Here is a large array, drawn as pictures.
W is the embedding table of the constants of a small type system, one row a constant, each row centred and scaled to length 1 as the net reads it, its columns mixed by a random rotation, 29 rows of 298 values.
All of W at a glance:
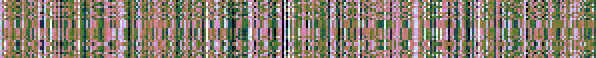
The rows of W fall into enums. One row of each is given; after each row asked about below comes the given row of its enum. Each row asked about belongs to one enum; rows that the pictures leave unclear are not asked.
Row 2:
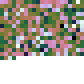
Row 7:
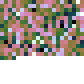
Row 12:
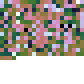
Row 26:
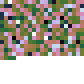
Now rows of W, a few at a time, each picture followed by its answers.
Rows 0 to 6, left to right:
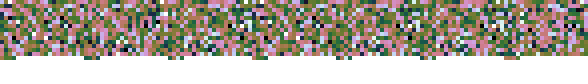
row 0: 26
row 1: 7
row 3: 26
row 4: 2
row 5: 2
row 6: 12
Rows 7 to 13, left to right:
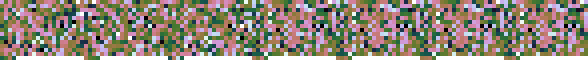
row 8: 26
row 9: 2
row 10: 12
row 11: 12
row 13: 12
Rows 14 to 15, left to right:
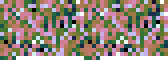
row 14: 7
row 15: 7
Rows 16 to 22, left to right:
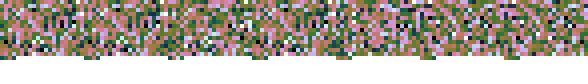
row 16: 7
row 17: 7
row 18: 2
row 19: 7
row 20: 12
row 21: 26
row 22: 26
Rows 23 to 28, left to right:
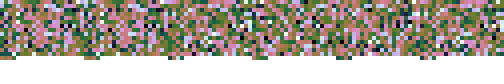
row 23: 12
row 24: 12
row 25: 2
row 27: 7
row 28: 2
